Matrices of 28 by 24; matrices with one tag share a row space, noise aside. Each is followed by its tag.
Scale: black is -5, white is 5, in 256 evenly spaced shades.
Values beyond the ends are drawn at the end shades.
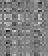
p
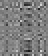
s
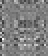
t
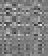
p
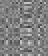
s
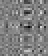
s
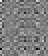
t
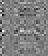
t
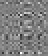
s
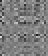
t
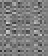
p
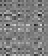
p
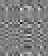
s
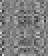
t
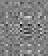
s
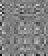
t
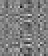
s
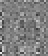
t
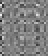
t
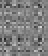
p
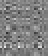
p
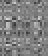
p
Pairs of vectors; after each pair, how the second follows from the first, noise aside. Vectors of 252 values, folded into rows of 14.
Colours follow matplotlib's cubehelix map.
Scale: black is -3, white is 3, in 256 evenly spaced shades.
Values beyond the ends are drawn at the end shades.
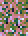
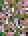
negated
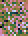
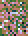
negated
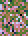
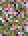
reversed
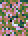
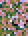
negated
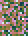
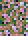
negated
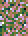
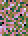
negated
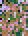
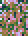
negated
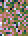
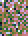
negated
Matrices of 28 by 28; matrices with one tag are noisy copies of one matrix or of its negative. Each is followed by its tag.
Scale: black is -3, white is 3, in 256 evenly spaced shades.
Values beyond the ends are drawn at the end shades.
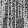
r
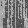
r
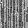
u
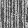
u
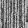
u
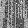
r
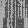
r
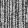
u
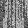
r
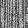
u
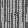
u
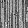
u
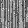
u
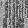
r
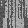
r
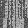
r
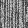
u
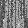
r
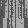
r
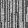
u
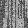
r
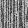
u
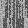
r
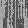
r
